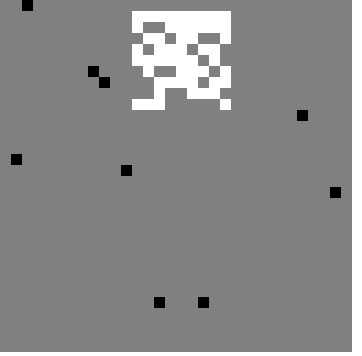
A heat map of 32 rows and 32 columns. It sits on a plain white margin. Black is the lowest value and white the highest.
Odd patch: higher, in the top middle. Stripes: none. Ninth with the highest average: top middle. Roughest part: top middle.
